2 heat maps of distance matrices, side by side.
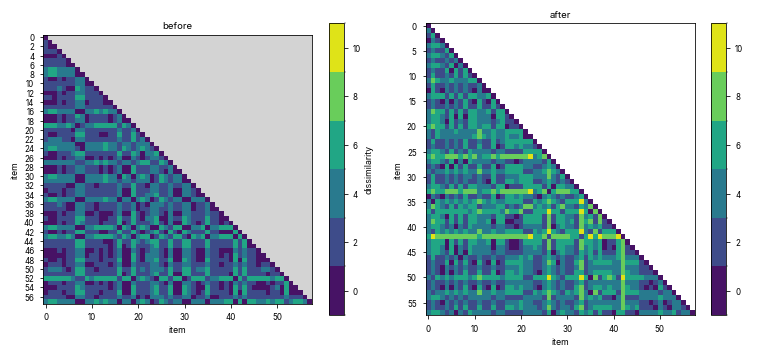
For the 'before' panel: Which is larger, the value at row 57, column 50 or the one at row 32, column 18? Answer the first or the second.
the first
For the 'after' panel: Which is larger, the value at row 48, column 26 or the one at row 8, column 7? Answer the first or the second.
the first
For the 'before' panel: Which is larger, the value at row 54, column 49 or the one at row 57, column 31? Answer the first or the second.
the first
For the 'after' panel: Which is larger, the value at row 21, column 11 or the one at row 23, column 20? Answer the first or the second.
the first
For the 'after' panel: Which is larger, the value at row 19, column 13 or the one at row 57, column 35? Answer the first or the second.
the second
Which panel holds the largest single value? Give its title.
after
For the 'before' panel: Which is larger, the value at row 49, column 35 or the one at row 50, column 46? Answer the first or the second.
the first
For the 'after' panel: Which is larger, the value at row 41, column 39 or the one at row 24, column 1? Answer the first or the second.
the first
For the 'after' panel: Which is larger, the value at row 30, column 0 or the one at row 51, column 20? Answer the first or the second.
the second
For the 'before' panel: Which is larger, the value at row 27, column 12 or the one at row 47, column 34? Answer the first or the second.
the first
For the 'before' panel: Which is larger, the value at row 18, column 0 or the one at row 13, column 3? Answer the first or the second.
the second
